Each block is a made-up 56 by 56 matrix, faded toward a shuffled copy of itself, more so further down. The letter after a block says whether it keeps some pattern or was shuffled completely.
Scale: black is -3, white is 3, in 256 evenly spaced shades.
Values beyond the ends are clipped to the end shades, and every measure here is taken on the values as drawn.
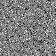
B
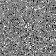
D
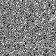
D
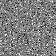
D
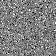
B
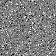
D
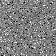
D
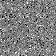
D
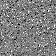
B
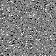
D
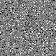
D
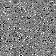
D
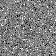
B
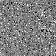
D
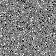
B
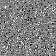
D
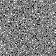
D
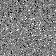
B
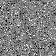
B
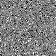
D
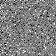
D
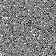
D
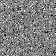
D
